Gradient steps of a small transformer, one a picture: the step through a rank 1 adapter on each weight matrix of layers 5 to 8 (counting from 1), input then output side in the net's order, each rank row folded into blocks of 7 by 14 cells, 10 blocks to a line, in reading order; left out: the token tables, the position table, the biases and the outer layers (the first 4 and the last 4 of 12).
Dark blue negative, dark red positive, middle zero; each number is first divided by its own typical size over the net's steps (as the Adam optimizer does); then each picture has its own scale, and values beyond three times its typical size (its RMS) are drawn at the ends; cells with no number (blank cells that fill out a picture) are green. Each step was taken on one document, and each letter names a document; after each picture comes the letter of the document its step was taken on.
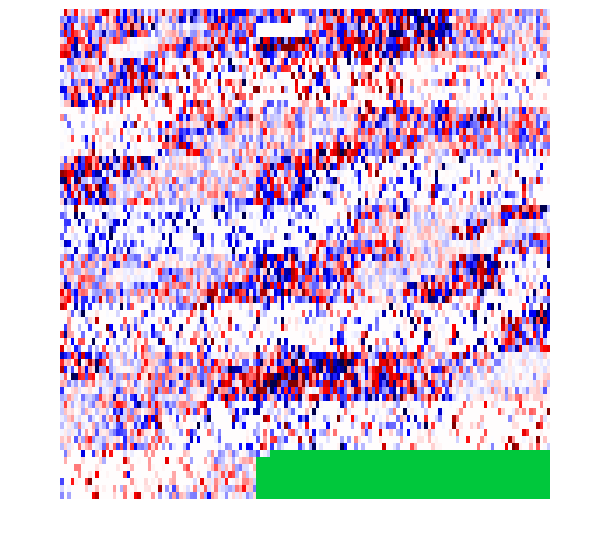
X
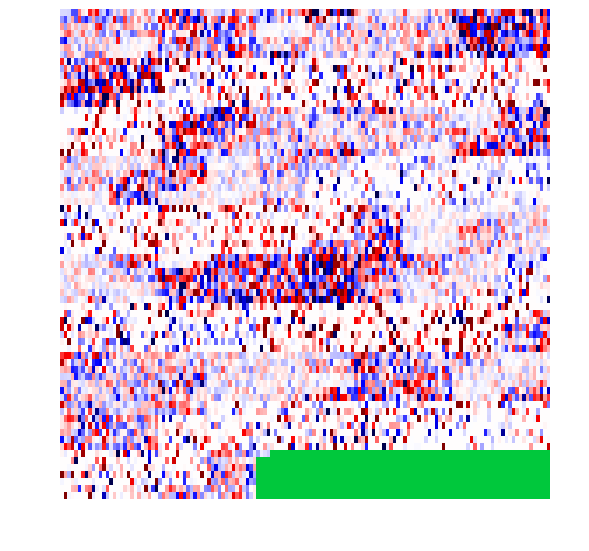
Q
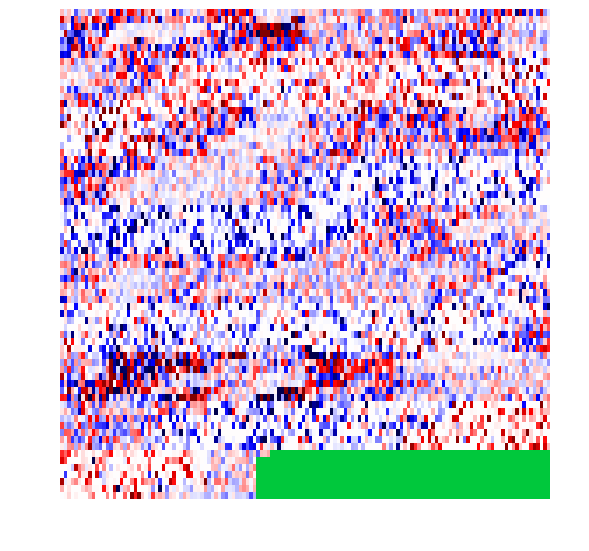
X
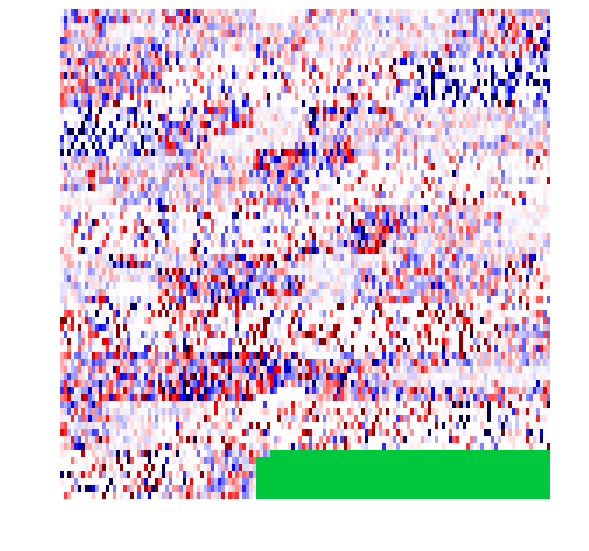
Q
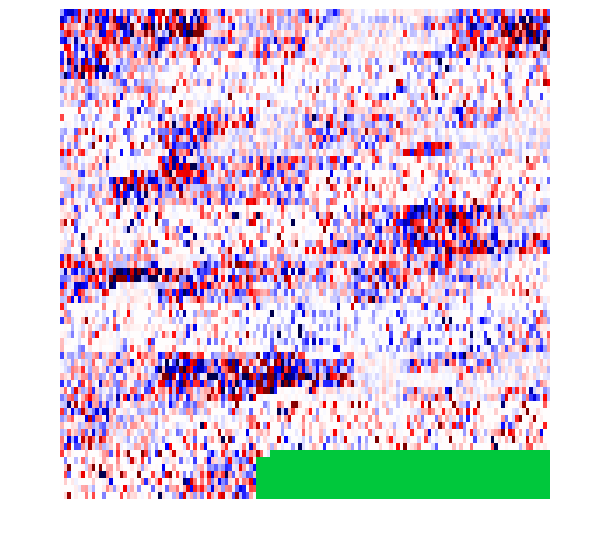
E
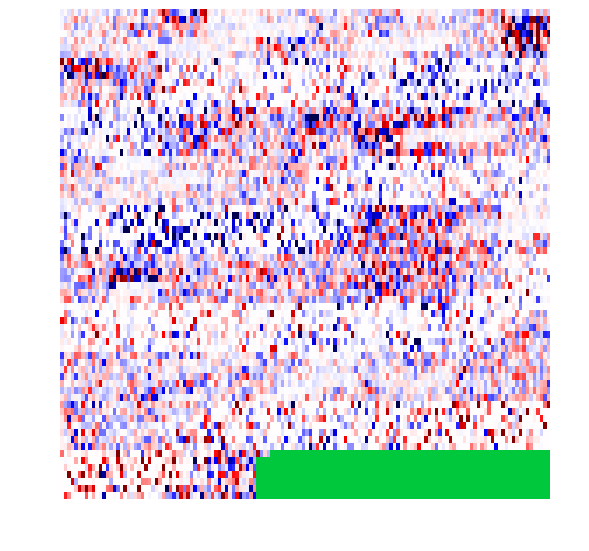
E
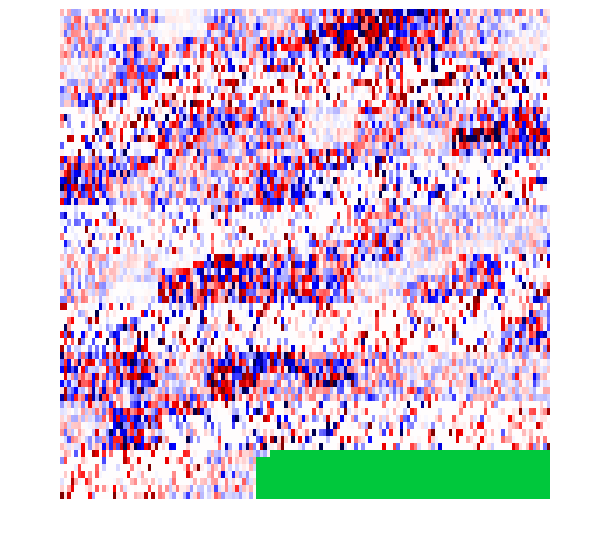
X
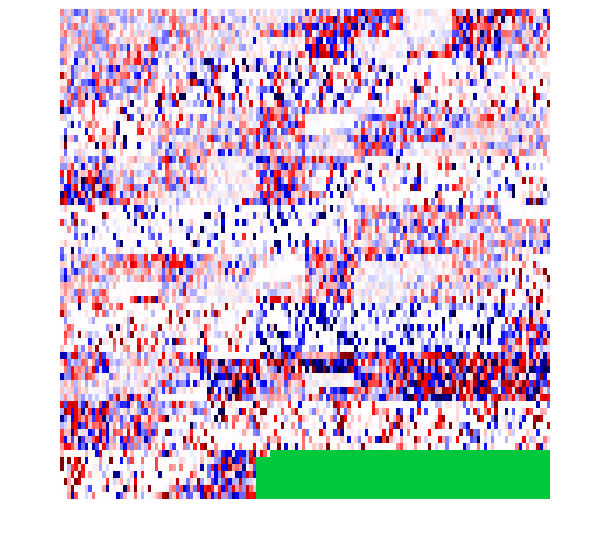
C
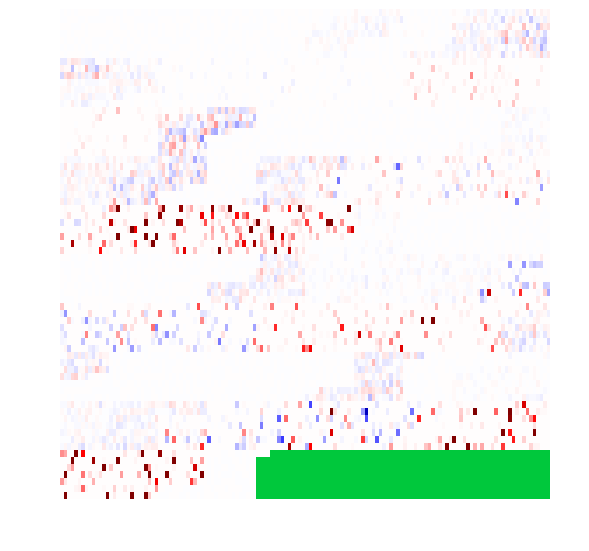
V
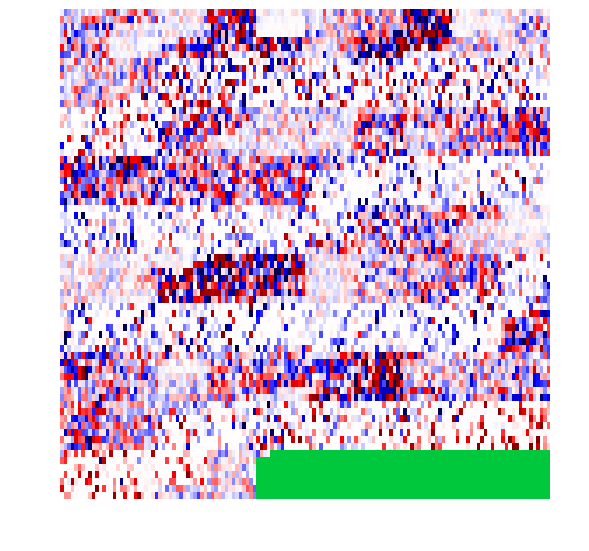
X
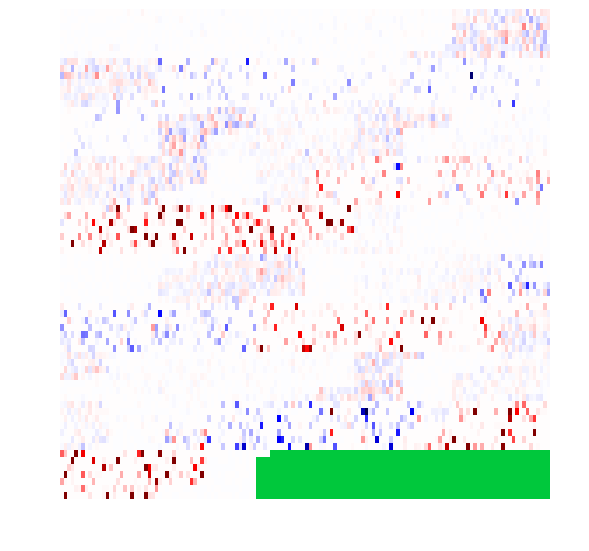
V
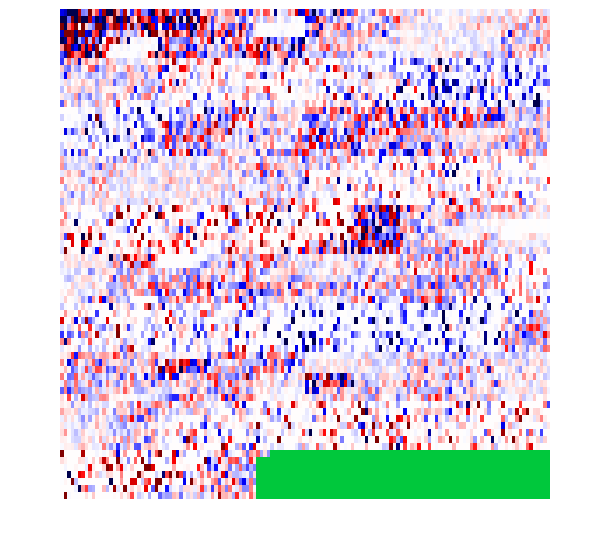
E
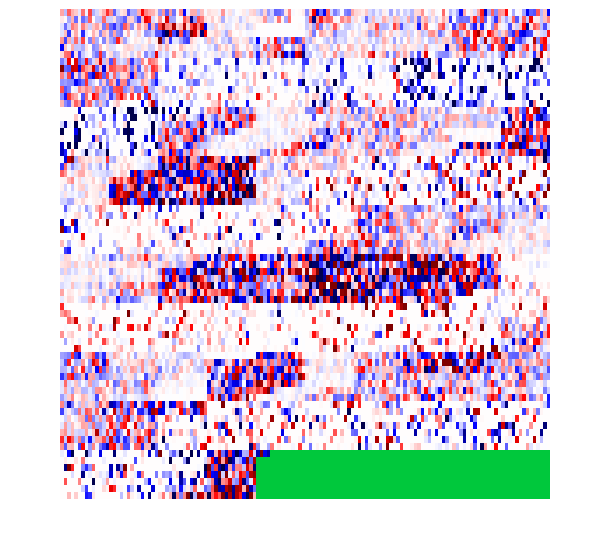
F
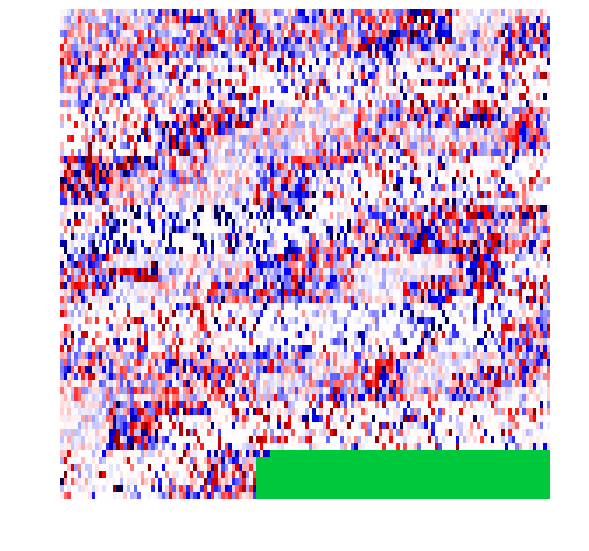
X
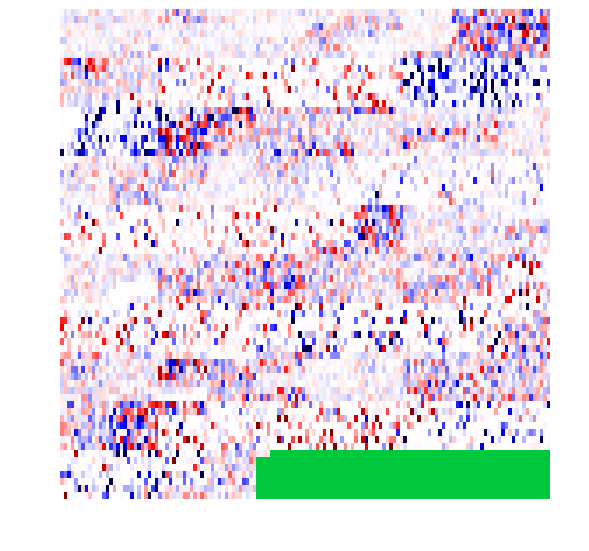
Q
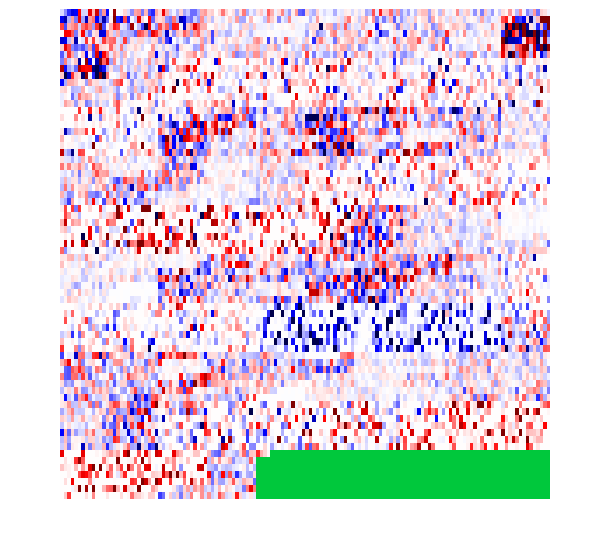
E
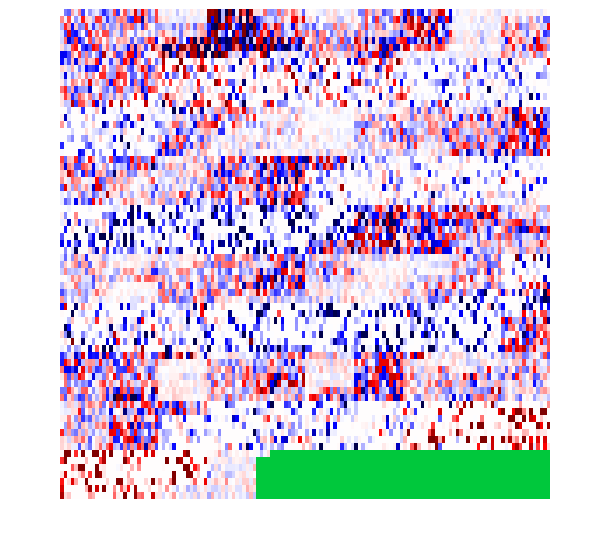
X
